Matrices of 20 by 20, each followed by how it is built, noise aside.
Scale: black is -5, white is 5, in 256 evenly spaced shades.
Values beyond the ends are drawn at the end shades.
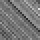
Toeplitz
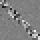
banded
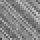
Toeplitz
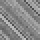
Toeplitz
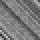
Toeplitz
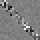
banded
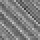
Toeplitz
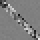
banded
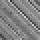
Toeplitz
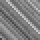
Toeplitz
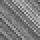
Toeplitz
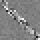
banded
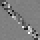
banded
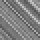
Toeplitz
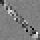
banded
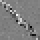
banded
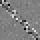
banded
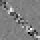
banded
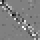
banded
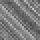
Toeplitz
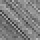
Toeplitz
